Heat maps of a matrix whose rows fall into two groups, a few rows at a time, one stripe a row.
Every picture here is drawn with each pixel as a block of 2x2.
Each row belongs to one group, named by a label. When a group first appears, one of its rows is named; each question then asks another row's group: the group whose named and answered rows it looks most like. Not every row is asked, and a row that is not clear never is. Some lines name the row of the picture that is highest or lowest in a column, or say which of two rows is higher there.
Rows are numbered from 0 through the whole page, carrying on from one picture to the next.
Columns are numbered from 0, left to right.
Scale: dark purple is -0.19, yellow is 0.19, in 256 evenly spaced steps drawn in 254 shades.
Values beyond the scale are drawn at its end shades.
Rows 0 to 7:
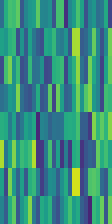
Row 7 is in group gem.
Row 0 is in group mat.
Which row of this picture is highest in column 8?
5
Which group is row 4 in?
gem
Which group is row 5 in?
gem
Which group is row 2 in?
mat
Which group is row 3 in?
mat
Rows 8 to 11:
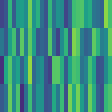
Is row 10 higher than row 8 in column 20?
No
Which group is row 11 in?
mat
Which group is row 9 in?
gem
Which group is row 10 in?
mat
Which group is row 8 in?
mat
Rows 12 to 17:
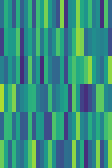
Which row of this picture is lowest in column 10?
14
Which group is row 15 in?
gem
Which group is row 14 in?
mat
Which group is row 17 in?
gem
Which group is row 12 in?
mat
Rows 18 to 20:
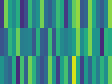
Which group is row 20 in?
gem
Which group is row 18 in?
mat
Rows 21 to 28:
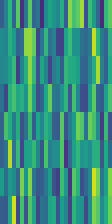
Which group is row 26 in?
mat
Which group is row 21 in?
mat
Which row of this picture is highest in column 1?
25
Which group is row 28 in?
gem
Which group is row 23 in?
gem
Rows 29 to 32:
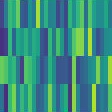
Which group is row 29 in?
mat
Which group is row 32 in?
gem
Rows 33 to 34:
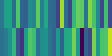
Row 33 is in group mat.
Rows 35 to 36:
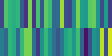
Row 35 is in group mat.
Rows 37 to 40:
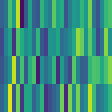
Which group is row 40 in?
mat
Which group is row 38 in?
mat
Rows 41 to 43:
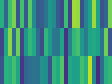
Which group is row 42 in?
mat
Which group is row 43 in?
mat
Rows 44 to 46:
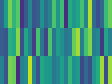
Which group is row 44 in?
mat
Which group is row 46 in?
gem
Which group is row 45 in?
mat
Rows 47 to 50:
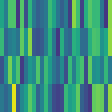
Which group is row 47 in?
gem
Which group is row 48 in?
gem
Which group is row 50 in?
gem
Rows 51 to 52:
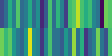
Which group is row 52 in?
gem
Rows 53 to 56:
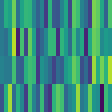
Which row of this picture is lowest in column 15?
55
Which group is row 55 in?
gem
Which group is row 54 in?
gem
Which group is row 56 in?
mat
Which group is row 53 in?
gem
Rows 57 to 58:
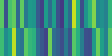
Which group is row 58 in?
gem
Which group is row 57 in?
gem
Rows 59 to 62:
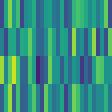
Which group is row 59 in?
mat
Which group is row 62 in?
mat
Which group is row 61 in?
gem
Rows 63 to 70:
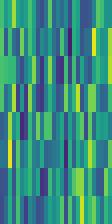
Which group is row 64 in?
gem
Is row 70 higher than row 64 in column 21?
Yes
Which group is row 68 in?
mat
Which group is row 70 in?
mat
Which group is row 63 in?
gem
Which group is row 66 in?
gem
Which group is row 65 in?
gem
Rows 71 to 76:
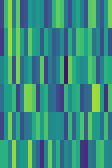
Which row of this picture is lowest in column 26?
74
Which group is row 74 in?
gem
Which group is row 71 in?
mat
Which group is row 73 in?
mat
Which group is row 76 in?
gem
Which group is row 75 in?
mat
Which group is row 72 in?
mat
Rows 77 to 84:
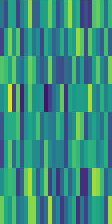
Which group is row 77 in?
gem
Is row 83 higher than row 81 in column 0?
Yes
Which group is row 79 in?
gem
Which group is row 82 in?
mat
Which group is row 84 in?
gem
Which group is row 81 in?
mat
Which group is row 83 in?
gem
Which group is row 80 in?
mat
